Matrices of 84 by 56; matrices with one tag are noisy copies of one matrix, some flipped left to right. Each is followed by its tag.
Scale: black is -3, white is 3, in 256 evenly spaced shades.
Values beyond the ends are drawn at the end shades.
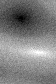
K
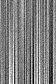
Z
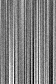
Z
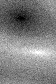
K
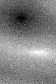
K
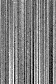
Z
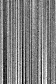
Z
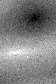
K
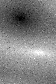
K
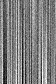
Z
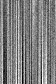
Z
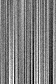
Z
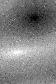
K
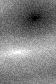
K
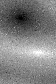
K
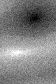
K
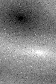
K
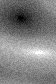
K
